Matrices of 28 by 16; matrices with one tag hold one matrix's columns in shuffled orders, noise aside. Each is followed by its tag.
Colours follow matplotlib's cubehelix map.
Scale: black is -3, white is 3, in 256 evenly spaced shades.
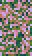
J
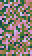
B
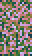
J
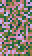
B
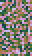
B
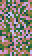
B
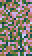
J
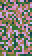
J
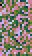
B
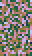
B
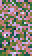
J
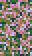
J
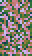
B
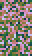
J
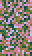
B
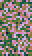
J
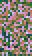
J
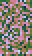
B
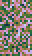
B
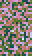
J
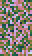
B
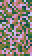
B
